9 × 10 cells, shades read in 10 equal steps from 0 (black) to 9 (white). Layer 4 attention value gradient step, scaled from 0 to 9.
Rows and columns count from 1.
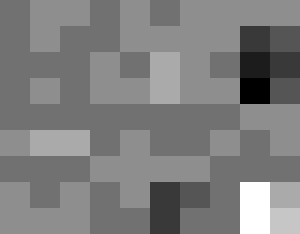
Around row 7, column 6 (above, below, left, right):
4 2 5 5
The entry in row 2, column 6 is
5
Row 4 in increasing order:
0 3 4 4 5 5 5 5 5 6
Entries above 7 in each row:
0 0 0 0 0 0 0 1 1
